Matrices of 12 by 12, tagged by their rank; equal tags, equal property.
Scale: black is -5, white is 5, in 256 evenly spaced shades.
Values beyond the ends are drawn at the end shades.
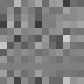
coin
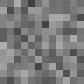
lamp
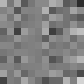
coin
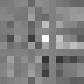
coin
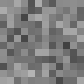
lamp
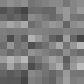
coin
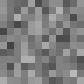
lamp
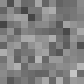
lamp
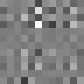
coin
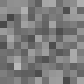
lamp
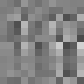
coin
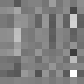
coin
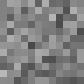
lamp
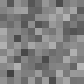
lamp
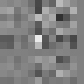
coin
